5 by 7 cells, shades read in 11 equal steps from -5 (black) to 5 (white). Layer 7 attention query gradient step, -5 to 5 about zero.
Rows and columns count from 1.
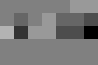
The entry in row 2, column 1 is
0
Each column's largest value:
2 0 1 1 0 1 1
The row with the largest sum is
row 1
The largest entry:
2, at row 3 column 1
